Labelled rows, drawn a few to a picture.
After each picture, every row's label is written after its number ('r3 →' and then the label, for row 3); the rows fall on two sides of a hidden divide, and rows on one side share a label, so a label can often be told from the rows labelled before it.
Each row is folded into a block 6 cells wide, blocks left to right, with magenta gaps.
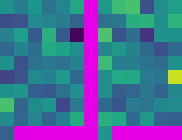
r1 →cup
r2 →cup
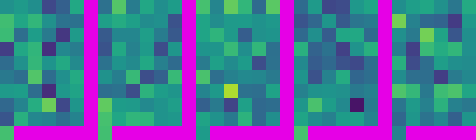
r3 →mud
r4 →cup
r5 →cup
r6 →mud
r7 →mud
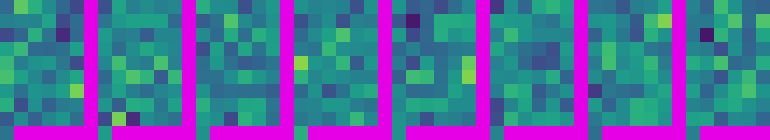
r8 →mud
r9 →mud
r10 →cup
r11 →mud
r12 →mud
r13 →mud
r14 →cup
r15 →mud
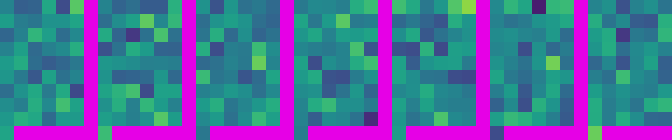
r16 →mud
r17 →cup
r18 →mud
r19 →mud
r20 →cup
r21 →cup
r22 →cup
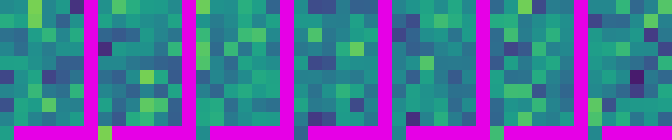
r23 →mud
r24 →cup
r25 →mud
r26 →mud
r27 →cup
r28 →cup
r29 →cup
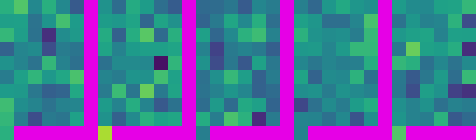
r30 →cup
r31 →mud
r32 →cup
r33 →mud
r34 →cup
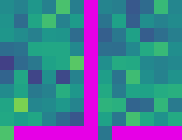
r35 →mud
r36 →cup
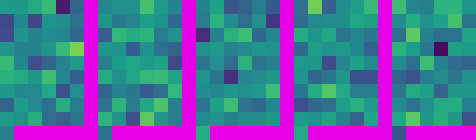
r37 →mud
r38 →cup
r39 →mud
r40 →cup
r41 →cup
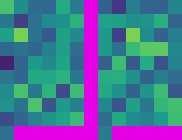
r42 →cup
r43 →mud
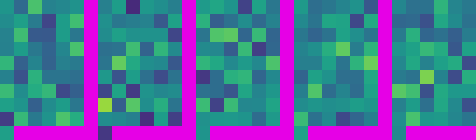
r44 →cup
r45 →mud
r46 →cup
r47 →mud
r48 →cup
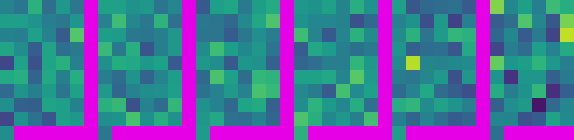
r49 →mud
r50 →cup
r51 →cup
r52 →cup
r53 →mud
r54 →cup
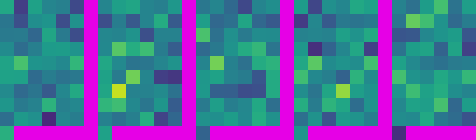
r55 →mud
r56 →cup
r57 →mud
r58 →mud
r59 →mud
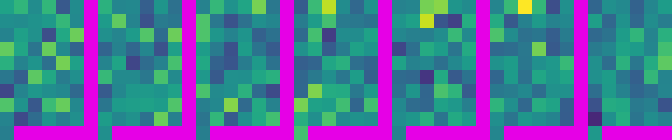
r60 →cup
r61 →mud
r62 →cup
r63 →cup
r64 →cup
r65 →cup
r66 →mud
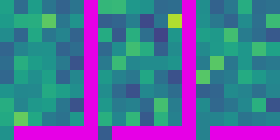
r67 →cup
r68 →cup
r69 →mud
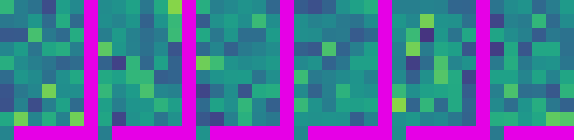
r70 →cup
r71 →cup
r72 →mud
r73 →mud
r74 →cup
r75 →cup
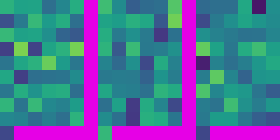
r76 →cup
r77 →mud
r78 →mud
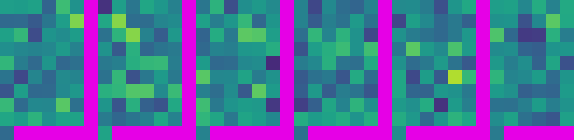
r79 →cup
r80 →mud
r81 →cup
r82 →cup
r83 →cup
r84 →cup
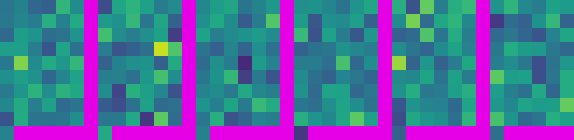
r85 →mud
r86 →mud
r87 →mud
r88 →cup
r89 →mud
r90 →cup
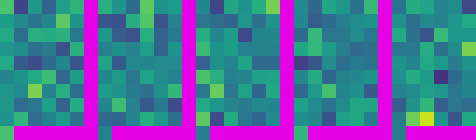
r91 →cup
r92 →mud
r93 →cup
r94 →cup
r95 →mud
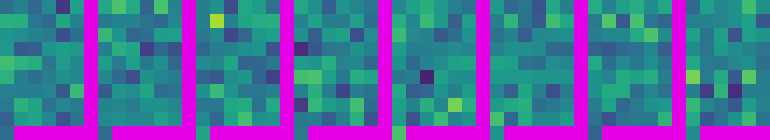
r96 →mud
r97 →cup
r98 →cup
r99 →mud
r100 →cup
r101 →cup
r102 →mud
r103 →cup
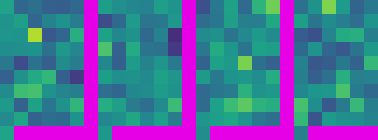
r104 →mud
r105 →cup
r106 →cup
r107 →cup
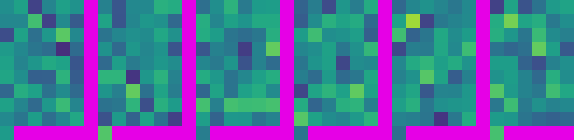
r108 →cup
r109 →mud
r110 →cup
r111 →cup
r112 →mud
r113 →mud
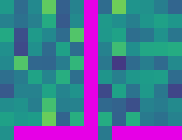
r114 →mud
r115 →cup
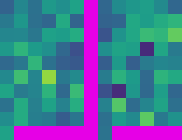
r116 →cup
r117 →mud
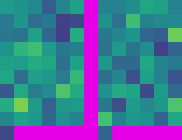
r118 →mud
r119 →cup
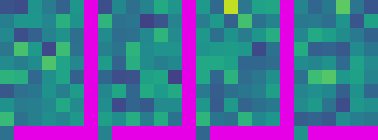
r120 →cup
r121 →cup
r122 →cup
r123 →mud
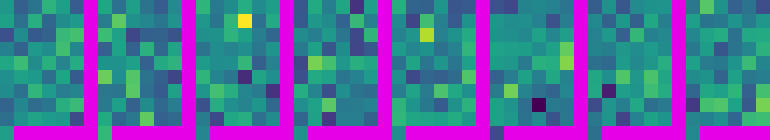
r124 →mud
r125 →cup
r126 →mud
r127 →mud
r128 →mud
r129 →mud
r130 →mud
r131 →mud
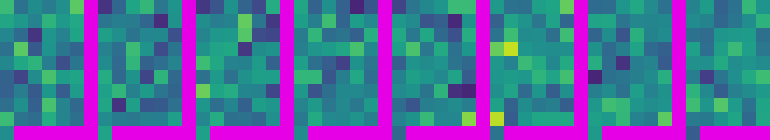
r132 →cup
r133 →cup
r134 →mud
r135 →mud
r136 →cup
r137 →cup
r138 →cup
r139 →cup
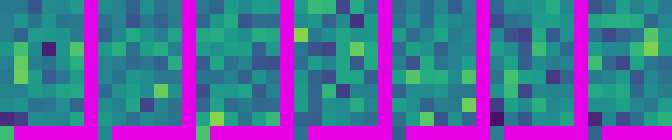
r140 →mud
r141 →mud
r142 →cup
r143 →mud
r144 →mud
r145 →mud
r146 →mud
